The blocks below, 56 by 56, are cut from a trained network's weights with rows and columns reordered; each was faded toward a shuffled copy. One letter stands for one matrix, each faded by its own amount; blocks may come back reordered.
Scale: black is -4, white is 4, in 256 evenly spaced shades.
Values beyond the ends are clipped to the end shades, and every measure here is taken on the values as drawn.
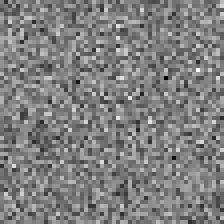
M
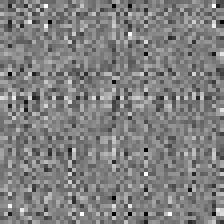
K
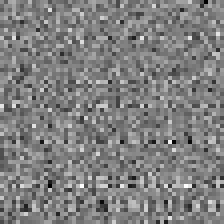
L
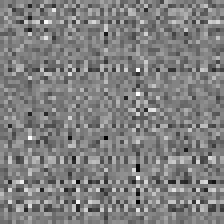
K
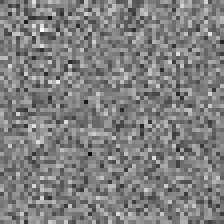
M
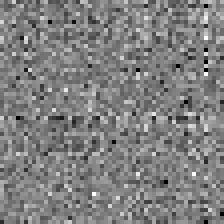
L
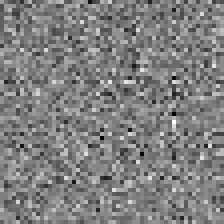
L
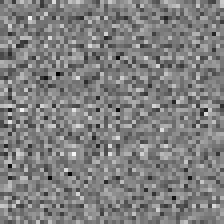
L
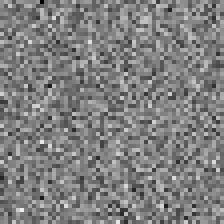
M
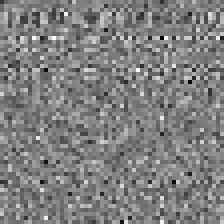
L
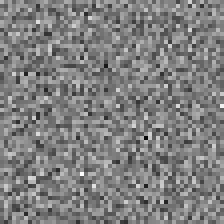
M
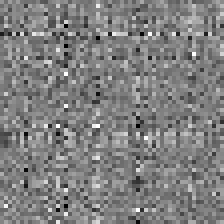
K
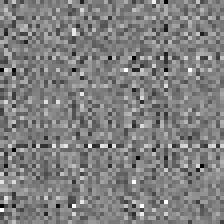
K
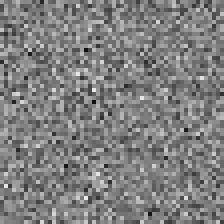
M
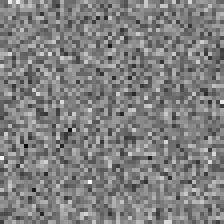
M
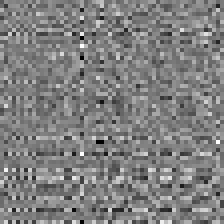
K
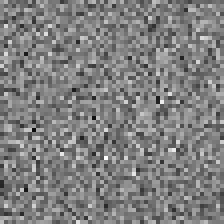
M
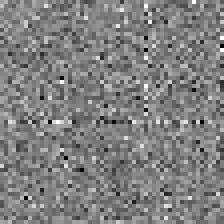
L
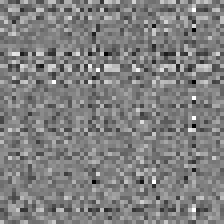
K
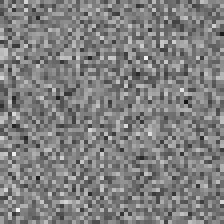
M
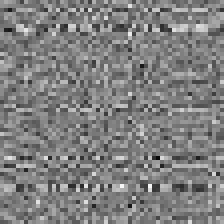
K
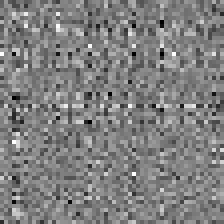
K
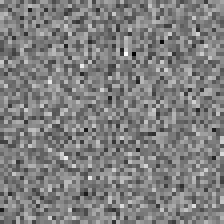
M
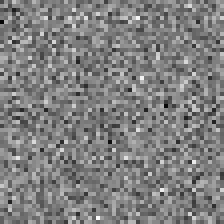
M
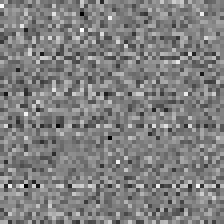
L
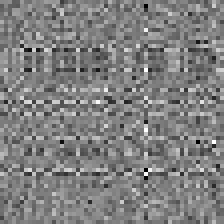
K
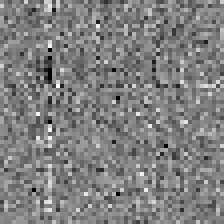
L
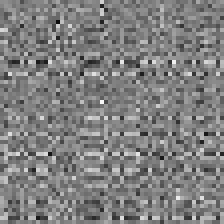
K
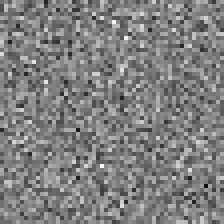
M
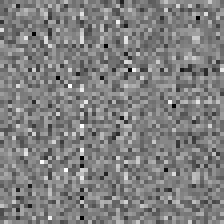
L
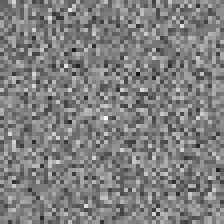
M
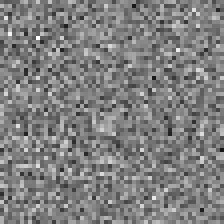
M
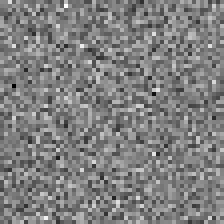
M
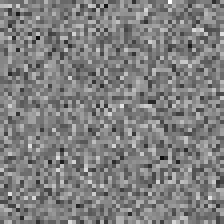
M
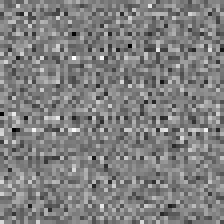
L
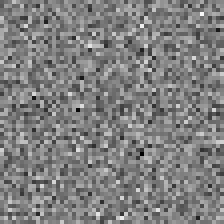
M
